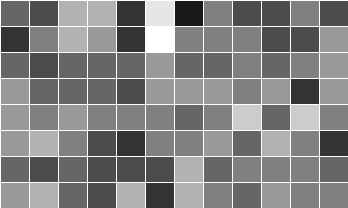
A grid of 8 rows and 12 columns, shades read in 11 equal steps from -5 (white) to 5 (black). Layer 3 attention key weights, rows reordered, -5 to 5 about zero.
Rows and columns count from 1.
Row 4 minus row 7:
-2 -1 0 -1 0 -3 1 -2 0 -1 3 -2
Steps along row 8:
down up up down up down up up down up same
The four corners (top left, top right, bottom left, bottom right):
1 2 -1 0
